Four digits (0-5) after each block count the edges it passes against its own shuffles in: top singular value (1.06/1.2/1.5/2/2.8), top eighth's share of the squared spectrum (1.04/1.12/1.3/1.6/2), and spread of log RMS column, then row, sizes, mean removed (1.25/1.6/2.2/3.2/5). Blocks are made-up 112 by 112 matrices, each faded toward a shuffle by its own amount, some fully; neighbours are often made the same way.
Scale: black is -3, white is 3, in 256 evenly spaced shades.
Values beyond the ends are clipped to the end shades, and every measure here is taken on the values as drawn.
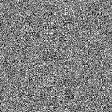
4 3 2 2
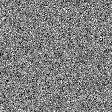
2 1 0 0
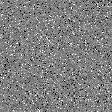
3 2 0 0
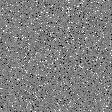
0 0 0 0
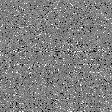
3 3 1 2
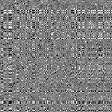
5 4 3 4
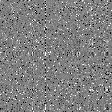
4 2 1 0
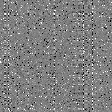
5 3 2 1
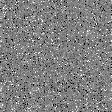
3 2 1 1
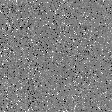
3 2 1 0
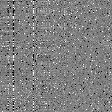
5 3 2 1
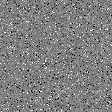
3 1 0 0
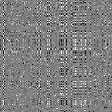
5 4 4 3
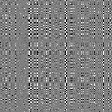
5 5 4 4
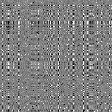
5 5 4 4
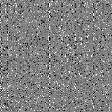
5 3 2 2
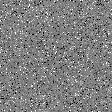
2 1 0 0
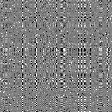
5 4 4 3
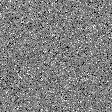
0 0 0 0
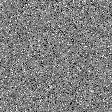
0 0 0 0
